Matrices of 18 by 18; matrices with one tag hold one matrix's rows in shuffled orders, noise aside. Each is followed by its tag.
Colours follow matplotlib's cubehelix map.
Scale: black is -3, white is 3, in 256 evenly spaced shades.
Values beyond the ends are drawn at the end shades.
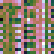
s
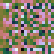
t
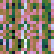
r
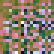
t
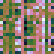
s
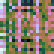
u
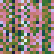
r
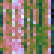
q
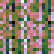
r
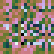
t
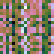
r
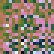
t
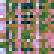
u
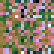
t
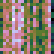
q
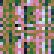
s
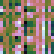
s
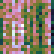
q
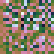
t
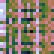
u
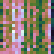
q
